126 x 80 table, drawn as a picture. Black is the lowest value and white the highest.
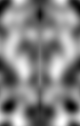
There is no overall slope. No lone cell stands out from its neighbours. It is mirror symmetric from left to right.
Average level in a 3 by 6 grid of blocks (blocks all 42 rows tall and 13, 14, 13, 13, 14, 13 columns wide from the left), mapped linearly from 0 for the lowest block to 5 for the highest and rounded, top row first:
2 5 1 1 5 2
2 5 1 1 5 2
1 4 0 0 4 1
